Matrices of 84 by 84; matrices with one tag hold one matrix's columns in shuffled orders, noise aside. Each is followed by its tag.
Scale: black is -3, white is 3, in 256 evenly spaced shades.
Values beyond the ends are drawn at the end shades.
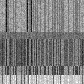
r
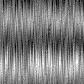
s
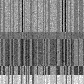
r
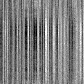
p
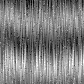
s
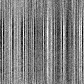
p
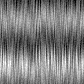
s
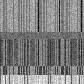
r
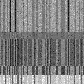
r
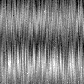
s
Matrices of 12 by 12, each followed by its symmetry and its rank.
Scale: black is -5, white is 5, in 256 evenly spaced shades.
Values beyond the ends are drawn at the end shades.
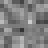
antisymmetric, rank two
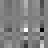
neither, rank one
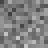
neither, full rank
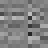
neither, rank two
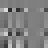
neither, rank one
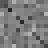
symmetric, full rank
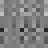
neither, rank two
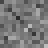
symmetric, full rank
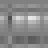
neither, rank one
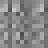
neither, rank two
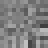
antisymmetric, rank two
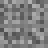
antisymmetric, rank two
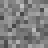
neither, full rank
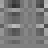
neither, rank one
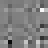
antisymmetric, rank two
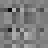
neither, rank two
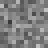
neither, full rank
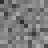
symmetric, full rank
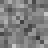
symmetric, full rank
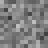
neither, full rank
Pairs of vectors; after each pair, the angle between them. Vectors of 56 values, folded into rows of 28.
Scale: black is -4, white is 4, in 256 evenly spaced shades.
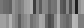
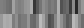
nearly parallel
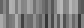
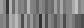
partly aligned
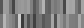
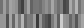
orthogonal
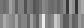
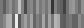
partly aligned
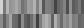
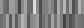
orthogonal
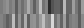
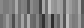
nearly opposite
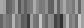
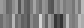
nearly parallel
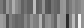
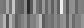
partly aligned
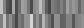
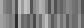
partly aligned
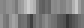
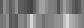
nearly opposite
